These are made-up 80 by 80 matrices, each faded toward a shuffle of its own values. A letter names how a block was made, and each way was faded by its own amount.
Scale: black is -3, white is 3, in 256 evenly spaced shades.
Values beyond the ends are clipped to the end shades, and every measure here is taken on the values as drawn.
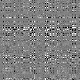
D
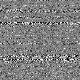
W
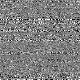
W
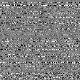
W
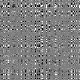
D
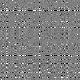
D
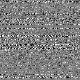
W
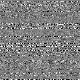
W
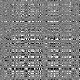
D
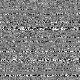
W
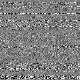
W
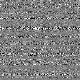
W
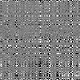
D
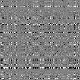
D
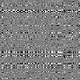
D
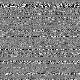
W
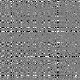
D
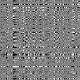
D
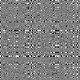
D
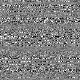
W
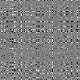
D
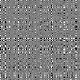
D
